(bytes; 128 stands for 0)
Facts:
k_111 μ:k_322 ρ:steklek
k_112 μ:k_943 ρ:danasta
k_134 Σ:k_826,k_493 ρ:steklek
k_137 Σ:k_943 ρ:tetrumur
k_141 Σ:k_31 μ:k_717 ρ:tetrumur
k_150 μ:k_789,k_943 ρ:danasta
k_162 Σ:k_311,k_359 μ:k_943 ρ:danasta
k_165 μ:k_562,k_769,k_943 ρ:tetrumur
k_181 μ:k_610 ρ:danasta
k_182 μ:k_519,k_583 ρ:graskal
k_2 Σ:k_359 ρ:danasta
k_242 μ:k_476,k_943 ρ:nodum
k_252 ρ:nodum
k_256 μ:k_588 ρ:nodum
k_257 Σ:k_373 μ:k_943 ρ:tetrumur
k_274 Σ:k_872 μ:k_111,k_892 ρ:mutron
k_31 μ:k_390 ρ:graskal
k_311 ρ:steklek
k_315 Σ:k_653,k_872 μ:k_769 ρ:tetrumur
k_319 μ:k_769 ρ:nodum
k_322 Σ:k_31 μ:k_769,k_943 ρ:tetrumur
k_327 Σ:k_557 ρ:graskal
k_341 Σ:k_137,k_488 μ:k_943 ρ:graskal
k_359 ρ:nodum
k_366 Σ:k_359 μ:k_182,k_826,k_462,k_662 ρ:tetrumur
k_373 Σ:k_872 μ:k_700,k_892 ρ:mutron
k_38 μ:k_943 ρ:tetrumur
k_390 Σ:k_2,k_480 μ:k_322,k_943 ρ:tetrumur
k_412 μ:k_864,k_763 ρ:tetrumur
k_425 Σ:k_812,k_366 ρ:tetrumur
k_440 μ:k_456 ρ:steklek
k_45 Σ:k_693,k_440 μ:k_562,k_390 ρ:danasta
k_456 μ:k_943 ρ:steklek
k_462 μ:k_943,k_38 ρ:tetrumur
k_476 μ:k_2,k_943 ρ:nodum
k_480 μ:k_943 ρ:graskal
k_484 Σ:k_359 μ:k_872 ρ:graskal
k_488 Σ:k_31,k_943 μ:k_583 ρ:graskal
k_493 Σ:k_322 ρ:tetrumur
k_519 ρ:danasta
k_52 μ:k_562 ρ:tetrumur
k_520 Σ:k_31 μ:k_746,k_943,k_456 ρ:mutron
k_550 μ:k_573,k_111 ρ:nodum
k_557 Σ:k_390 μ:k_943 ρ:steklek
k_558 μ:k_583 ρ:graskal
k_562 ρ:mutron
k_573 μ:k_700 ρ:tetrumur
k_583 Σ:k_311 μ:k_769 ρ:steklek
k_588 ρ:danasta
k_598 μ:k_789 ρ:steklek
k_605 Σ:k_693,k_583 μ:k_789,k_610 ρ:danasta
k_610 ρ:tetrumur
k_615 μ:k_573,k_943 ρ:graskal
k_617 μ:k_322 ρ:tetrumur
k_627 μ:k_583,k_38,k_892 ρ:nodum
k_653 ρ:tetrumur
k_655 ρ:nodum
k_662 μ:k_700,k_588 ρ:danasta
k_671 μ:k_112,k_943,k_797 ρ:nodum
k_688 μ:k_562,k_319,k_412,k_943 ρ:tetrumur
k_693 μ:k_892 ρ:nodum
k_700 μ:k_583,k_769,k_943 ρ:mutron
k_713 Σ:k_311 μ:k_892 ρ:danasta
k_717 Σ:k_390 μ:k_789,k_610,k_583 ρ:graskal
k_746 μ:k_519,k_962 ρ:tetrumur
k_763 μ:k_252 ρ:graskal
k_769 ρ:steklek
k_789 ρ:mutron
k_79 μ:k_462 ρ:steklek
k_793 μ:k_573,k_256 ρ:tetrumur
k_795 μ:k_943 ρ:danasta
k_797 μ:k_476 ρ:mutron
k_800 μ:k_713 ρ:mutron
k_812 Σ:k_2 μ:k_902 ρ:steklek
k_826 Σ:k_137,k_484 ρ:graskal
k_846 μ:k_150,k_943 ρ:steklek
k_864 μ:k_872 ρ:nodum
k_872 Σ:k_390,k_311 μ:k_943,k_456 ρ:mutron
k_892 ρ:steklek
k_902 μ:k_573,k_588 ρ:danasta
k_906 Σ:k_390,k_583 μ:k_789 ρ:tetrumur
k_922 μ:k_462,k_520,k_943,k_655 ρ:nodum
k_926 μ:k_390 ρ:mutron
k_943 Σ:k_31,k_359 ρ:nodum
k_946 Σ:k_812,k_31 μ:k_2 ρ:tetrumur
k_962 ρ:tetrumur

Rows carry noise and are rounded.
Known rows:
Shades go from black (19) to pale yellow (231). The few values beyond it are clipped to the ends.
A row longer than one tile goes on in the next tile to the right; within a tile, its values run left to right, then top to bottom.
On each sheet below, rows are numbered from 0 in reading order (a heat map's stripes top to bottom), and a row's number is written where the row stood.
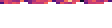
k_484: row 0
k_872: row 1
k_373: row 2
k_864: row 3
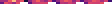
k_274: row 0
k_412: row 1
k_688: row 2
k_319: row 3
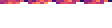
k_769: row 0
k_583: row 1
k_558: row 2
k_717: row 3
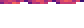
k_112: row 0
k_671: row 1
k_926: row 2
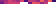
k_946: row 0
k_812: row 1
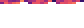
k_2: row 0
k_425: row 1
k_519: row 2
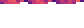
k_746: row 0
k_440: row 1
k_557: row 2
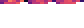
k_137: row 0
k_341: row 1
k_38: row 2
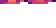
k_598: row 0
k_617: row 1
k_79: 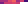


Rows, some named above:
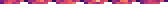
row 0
k_327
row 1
k_315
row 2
k_519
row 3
k_274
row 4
k_181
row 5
k_946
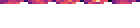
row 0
k_322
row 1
k_440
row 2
k_573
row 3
k_373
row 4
k_31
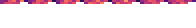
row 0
k_906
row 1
k_493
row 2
k_134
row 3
k_588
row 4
k_662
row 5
k_257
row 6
k_795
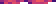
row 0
k_45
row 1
k_926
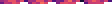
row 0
k_257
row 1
k_150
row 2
k_488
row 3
k_52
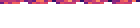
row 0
k_162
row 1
k_605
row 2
k_627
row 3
k_902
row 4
k_906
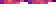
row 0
k_252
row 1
k_341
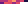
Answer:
k_800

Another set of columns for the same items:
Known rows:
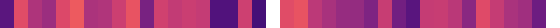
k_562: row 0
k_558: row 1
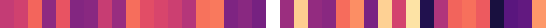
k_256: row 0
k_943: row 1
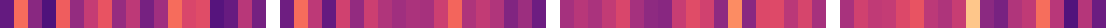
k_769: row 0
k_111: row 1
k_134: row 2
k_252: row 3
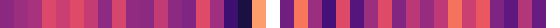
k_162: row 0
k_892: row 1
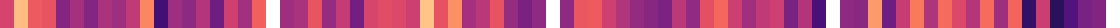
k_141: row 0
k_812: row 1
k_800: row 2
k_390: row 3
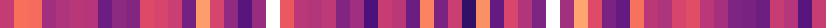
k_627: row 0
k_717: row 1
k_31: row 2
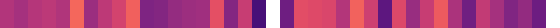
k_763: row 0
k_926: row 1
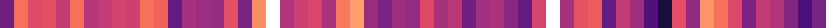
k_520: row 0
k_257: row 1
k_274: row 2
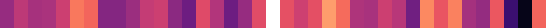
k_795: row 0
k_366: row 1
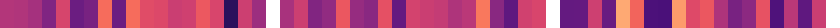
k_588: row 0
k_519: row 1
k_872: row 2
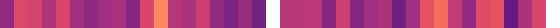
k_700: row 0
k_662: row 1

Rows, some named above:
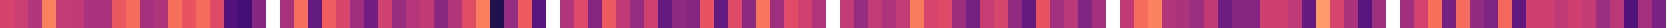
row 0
k_359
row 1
k_789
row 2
k_598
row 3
k_480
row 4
k_627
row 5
k_573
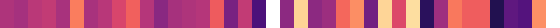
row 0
k_763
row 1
k_943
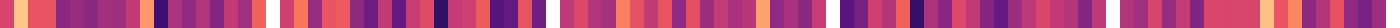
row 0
k_141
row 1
k_610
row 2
k_655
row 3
k_311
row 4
k_812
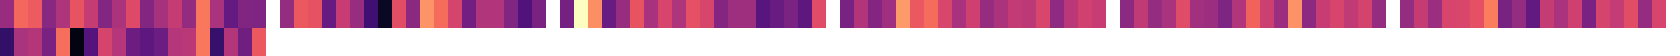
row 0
k_319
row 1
k_274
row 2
k_322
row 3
k_456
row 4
k_134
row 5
k_846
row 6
k_583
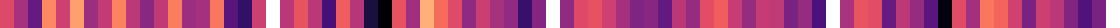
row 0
k_484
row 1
k_373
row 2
k_800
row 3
k_274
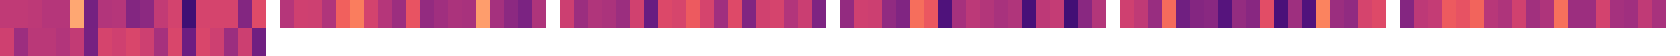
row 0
k_341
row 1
k_476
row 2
k_327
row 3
k_45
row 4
k_605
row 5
k_797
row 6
k_327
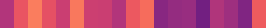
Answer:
k_946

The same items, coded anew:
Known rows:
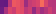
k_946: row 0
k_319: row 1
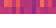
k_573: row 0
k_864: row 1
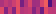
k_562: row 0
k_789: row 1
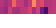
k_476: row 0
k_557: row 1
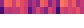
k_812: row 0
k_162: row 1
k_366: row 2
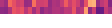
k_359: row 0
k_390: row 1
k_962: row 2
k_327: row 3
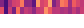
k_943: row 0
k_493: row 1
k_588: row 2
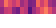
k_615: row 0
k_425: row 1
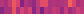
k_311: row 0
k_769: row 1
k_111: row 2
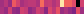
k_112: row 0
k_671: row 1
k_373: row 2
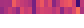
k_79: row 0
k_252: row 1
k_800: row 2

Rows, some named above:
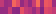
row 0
k_150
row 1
k_826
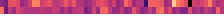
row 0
k_892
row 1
k_256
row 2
k_519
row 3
k_520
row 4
k_150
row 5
k_141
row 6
k_373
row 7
k_627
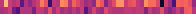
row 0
k_480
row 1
k_713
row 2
k_588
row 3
k_162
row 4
k_256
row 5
k_274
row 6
k_141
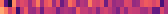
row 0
k_440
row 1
k_826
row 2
k_598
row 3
k_700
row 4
k_2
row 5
k_717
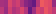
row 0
k_763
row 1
k_946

